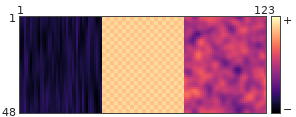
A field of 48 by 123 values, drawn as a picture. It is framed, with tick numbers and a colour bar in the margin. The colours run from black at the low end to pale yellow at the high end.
The table splits into one row of 3 panels. Panel 1,1: very low, streaked downward, faint in contrast. Panel 1,2: very high, checkered, faint in contrast. Panel 1,3: middling, blotchy.
